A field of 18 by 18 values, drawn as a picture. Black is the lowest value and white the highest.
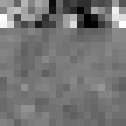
Calmest part: middle right. Seam: horizontal, 20% of the way down, the bottom part calmer. Histogram: heavy tails on both sides. Stripes: none. Slope: none.
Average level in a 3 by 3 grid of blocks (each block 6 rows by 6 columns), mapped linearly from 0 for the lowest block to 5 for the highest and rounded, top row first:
5 0 2 / 2 3 3 / 3 2 2
